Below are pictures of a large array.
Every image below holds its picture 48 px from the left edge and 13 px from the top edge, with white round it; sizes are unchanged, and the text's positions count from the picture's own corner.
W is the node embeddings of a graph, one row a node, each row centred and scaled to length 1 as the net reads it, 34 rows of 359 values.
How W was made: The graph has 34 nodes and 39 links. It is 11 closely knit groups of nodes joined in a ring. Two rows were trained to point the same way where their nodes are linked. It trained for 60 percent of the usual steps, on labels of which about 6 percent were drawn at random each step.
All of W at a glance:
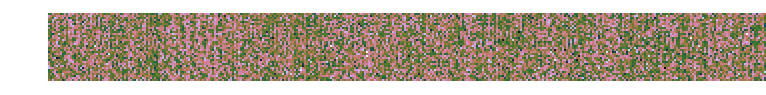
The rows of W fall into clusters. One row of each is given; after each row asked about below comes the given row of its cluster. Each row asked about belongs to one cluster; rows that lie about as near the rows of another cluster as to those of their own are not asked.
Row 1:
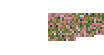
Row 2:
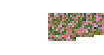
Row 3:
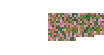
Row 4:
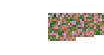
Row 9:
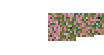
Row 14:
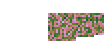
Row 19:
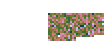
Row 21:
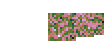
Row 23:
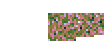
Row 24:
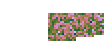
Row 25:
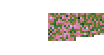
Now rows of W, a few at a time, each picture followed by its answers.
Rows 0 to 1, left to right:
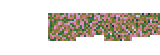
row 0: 23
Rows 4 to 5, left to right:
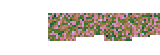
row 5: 1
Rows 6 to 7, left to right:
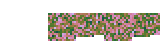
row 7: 14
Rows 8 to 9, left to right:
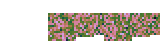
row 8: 21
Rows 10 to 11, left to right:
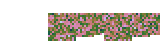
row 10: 25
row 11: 9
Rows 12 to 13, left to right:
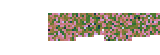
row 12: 3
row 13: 4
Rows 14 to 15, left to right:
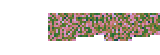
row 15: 14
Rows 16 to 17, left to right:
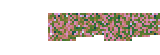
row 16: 24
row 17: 9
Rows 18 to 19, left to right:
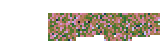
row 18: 23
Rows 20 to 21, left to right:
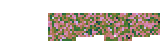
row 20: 24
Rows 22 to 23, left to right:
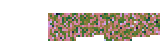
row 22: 3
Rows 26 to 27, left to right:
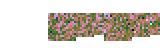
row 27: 19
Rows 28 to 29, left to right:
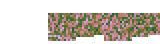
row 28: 2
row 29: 3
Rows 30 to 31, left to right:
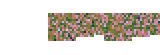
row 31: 4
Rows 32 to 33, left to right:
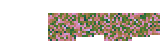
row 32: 25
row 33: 19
